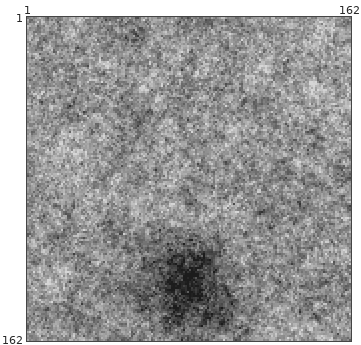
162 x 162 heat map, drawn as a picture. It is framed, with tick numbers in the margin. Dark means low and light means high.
Ninth with the lowest average: bottom middle. Dips: one, in the bottom middle. Stripes: none. Grain: blotchy.
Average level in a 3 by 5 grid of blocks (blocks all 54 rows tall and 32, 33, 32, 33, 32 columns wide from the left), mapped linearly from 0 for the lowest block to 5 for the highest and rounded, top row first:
4 4 4 4 5 / 5 4 4 4 4 / 4 3 0 3 4
